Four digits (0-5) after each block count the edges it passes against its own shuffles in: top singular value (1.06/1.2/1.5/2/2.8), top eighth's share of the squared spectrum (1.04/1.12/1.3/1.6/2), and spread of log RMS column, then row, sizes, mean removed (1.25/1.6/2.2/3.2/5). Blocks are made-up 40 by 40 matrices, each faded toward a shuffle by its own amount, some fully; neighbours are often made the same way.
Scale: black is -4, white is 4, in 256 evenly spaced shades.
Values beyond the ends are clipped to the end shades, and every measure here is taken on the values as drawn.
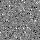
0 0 0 0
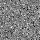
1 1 0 0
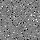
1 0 0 0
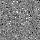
2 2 0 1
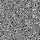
0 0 0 0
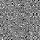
3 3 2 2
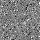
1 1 0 0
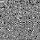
3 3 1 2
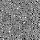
3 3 1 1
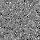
0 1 0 0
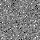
0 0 0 0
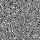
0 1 0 0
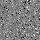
0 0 0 0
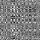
4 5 3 3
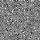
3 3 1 0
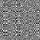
4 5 2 3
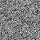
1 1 0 0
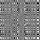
4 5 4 3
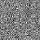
3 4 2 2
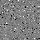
2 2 0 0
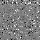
3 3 1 1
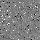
1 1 0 0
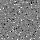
0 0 0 0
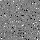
2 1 0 0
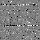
3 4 0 2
